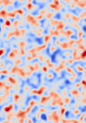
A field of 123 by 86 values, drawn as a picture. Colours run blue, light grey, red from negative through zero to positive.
Histogram: bell-shaped. Stripes: none. Grain: blotchy. Ninth with the lowest average: centre.
